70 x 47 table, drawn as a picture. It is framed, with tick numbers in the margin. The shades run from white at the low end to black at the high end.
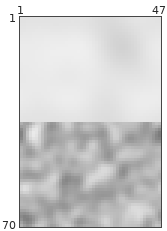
It is made of 2 by 1 panels. Panel 1,1: very low, smooth, faint in contrast. Panel 2,1: low, blotchy.
